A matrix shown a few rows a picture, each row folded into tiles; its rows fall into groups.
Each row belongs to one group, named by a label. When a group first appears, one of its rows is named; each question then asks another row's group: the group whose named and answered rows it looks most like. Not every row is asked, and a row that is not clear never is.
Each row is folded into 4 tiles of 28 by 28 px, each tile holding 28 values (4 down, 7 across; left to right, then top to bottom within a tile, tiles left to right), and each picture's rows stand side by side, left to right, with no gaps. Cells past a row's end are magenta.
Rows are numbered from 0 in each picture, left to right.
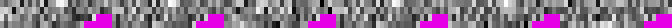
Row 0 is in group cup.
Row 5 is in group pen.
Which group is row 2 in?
cup
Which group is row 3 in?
cup
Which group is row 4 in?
cup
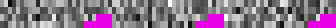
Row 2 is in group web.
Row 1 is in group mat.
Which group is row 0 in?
pen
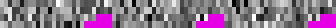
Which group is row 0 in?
mat
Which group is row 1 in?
cup
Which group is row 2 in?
pen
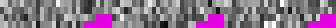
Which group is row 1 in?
cup
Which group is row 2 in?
web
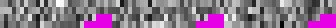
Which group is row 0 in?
cup
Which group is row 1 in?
pen
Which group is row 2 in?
mat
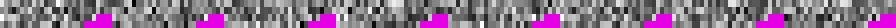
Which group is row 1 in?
cup
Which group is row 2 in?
pen
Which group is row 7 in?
cup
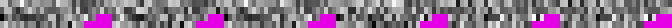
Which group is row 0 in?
mat
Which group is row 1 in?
mat
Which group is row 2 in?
mat
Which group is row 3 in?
cup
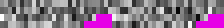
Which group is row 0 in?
pen
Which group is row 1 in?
web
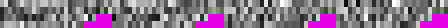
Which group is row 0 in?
pen
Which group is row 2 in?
cup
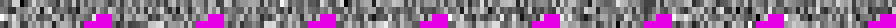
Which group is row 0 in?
web
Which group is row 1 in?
web
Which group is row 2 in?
web
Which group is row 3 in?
pen
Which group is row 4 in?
pen
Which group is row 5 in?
mat
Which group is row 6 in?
web
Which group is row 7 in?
pen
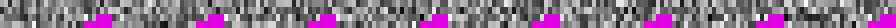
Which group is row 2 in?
pen
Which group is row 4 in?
web
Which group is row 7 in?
mat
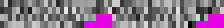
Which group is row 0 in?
pen
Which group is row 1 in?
pen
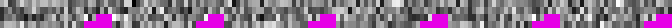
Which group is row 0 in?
pen
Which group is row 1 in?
web
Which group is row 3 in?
cup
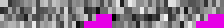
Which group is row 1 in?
mat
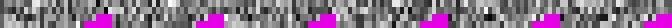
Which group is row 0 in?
pen
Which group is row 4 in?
web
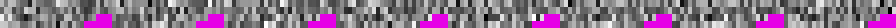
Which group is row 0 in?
mat
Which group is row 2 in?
web
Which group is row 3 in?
web
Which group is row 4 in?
web
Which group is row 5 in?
pen
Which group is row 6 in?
pen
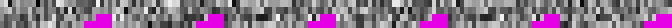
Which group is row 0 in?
mat
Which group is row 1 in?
cup
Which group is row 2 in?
pen
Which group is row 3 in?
mat
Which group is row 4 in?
pen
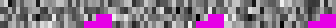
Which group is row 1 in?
web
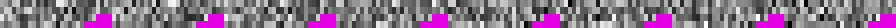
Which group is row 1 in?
cup
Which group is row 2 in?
web
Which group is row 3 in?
web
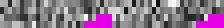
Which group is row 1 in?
cup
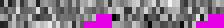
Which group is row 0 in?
pen
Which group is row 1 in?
cup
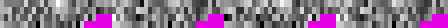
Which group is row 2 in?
cup
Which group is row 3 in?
mat
